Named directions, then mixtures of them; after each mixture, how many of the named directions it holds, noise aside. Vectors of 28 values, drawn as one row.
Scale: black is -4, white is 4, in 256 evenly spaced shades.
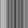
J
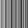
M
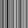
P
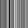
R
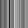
one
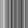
two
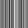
three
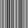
three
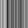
two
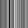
one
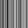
one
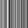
three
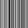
two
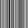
three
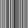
three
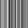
three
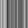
two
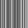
two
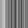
two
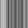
one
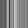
two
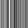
one
